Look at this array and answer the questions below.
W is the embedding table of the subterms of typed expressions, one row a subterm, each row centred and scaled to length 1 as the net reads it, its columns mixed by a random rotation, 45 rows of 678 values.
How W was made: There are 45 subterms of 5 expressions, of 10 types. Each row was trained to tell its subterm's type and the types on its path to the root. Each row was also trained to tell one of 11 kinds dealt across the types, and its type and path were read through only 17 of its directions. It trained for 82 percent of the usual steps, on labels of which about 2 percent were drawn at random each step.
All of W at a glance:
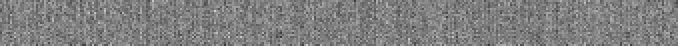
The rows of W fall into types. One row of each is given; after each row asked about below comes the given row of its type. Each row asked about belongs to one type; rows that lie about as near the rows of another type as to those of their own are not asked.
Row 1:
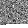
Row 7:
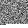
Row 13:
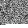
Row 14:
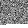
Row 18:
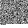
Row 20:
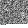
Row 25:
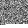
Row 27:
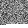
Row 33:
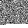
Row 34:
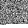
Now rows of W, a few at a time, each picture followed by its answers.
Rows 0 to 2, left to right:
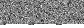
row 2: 7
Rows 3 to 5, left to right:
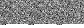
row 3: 27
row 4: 27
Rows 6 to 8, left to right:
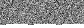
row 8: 1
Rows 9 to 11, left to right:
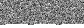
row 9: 14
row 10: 13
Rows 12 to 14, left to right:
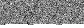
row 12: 34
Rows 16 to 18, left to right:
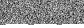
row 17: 14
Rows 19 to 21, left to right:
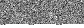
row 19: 20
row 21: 13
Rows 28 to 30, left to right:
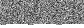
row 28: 14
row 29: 13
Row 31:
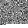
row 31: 20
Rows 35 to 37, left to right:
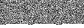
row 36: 33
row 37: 33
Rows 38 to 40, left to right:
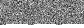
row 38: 20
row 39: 34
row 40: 14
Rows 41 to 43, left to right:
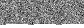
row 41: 33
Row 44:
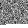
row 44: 7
